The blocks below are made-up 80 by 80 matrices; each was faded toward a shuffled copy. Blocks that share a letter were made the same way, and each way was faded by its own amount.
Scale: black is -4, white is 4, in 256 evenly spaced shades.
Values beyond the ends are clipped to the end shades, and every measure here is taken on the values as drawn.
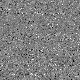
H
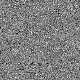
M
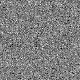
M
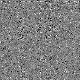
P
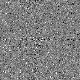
P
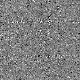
P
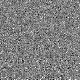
M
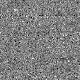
M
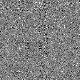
P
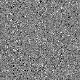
P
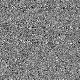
M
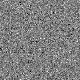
M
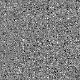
P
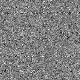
M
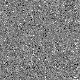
P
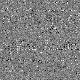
H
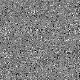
P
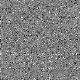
P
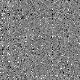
P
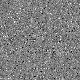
H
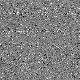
H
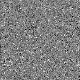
P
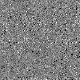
P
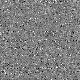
H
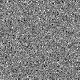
M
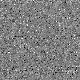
H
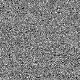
M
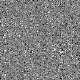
P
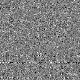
M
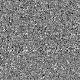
M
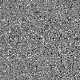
M
